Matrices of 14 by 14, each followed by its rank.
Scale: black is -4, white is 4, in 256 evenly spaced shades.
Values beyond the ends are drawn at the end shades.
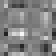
two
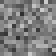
full rank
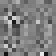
three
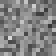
full rank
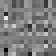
three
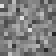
full rank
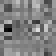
two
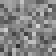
full rank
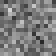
full rank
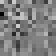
three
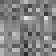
three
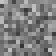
full rank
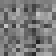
three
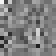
three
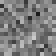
full rank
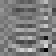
two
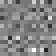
three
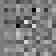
three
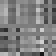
two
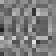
two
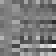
two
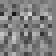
two
